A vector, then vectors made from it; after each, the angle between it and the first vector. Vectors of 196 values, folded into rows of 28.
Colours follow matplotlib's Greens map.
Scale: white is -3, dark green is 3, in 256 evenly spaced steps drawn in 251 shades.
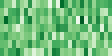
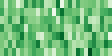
partly opposed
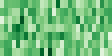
partly opposed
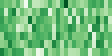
partly aligned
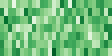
partly aligned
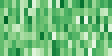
nearly parallel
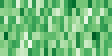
orthogonal
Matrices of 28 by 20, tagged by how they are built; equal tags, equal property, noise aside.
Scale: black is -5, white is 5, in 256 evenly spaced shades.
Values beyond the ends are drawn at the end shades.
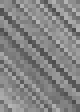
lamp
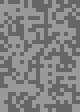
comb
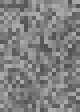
comb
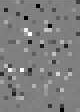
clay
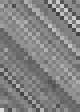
lamp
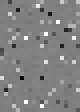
clay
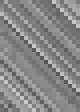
lamp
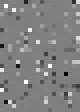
clay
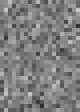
comb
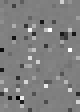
clay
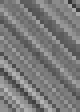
lamp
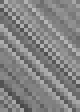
lamp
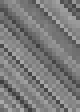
lamp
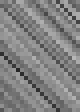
lamp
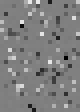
clay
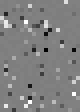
clay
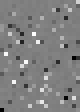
clay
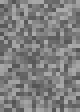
comb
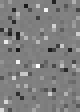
clay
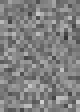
comb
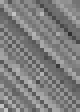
lamp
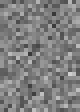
comb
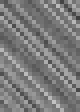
lamp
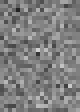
comb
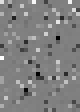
clay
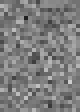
comb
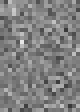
comb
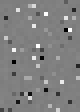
clay
